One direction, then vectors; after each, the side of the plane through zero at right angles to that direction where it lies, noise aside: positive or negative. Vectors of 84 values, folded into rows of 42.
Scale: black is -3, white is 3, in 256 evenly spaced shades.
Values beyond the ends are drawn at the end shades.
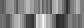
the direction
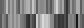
positive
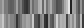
negative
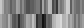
negative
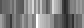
positive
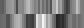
positive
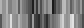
negative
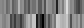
negative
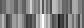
positive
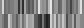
negative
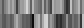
positive
